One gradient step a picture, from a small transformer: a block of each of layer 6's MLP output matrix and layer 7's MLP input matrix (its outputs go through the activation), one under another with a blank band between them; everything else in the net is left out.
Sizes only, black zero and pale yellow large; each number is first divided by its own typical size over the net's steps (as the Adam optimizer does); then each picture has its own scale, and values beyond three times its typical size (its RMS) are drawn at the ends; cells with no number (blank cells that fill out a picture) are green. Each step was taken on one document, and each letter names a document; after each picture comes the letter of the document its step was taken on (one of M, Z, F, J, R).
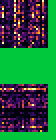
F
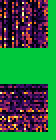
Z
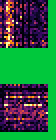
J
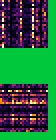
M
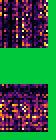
Z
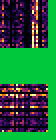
M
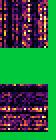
Z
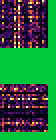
F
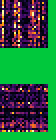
F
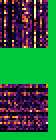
Z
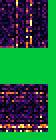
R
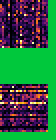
M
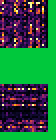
F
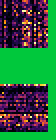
Z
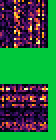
F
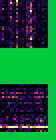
R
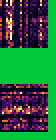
J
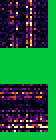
R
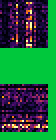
R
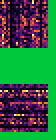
M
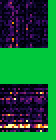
R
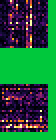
R
